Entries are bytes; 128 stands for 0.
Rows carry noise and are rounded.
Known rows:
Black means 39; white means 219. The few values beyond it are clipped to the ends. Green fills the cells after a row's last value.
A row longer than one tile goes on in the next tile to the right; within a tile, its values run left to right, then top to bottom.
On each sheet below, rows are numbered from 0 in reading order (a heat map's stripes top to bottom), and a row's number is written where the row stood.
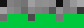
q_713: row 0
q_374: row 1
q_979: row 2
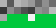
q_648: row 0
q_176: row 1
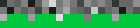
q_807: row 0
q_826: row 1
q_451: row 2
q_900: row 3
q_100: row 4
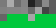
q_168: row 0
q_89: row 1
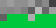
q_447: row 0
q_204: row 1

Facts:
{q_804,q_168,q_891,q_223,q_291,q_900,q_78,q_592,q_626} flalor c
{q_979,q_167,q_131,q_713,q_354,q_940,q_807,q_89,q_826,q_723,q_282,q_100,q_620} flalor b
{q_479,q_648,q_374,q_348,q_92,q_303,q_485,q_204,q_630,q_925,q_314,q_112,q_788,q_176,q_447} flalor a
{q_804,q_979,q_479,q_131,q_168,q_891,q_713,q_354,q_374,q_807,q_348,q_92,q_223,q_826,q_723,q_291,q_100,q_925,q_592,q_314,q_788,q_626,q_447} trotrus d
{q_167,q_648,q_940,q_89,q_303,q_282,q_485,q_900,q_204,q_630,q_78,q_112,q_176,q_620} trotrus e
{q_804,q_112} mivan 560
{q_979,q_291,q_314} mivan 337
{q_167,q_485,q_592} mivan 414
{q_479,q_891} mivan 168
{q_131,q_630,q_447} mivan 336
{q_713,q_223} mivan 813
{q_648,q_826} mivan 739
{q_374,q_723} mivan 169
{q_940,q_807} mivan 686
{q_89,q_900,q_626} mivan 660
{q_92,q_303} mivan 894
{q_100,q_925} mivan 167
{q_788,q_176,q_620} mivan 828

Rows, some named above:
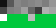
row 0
q_620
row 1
q_788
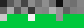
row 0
q_282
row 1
q_176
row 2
q_354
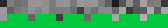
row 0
q_354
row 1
q_447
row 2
q_626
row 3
q_348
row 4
q_89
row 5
q_204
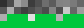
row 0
q_167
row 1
q_940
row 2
q_78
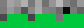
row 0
q_291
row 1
q_223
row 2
q_925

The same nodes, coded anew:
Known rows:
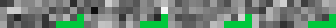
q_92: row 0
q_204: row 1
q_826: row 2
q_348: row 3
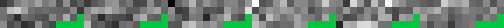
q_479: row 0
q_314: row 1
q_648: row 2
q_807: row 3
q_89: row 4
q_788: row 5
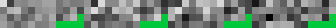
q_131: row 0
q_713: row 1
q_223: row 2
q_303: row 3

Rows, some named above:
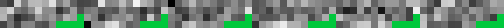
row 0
q_223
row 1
q_900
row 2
q_648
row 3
q_620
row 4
q_78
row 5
q_348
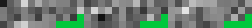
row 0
q_176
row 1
q_891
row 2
q_447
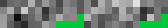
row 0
q_291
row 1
q_626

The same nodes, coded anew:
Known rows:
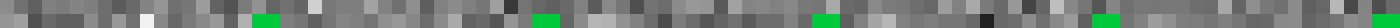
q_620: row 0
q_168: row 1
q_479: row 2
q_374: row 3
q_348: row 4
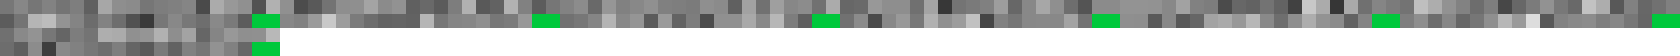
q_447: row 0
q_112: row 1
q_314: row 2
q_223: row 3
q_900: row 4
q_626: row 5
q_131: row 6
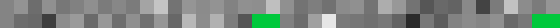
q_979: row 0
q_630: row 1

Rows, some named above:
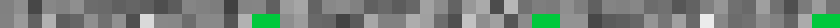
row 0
q_176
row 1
q_89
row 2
q_620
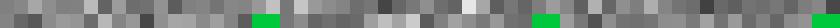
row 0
q_291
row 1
q_626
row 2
q_78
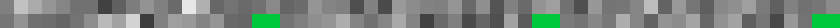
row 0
q_626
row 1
q_891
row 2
q_804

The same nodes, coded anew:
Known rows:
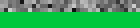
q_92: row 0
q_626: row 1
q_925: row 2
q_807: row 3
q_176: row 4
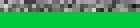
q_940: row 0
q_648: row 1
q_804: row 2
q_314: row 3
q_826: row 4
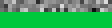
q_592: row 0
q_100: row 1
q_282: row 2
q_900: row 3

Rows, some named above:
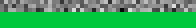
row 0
q_804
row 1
q_78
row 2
q_620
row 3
q_89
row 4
q_900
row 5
q_291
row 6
q_303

